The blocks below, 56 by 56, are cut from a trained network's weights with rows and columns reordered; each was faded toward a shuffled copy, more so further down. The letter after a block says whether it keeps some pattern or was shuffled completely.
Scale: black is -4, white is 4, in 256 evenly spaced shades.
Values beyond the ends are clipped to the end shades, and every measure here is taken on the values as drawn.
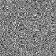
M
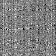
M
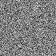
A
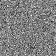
A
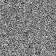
A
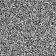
A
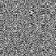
M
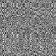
M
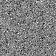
A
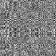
M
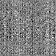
M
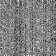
M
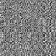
M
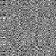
M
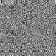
M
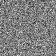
A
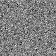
A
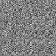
M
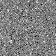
A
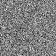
A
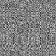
M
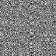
M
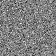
A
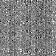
M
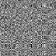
M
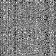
M
